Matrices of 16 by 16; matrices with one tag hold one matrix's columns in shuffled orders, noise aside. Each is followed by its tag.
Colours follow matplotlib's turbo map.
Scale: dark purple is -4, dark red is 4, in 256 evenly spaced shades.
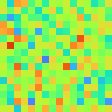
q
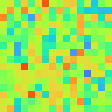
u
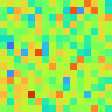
u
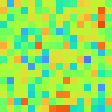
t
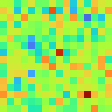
u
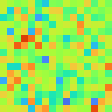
q
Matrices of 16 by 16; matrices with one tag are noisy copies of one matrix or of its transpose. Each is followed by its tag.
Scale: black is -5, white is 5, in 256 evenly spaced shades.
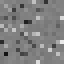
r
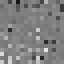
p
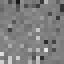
p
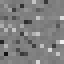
r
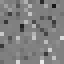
r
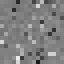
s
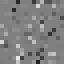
s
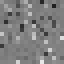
r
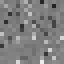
r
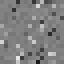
s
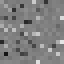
r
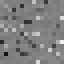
r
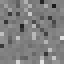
r
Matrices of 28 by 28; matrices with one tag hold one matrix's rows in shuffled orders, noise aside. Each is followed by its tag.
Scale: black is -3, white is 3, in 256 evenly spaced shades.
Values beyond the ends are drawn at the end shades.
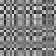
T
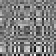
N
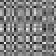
T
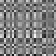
T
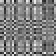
T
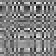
N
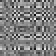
N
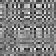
N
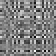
N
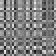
T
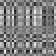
T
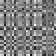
T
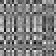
T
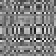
N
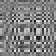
N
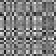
T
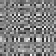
N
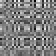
N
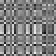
T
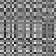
T
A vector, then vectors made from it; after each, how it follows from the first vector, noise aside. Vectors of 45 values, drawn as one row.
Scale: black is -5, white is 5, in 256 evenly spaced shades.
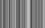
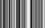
scaled up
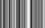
scaled up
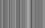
shrunk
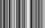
scaled up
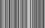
sign-scrambled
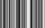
scaled up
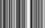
scaled up
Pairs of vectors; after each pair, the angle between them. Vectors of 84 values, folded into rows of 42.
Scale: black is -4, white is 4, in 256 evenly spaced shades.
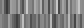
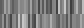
orthogonal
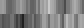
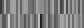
orthogonal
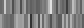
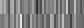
orthogonal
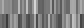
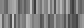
partly opposed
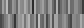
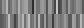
nearly parallel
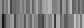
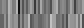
orthogonal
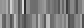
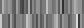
orthogonal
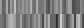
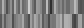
orthogonal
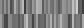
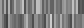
nearly parallel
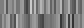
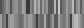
orthogonal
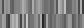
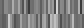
partly opposed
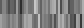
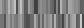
nearly opposite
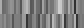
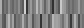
orthogonal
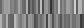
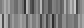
partly aligned
